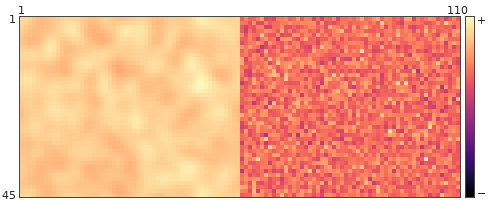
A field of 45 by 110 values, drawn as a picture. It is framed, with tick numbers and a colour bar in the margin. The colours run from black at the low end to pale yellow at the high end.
It is made of 1 by 2 panels. Panel 1,1: very high, blotchy, faint in contrast. Panel 1,2: high, fine-grained.
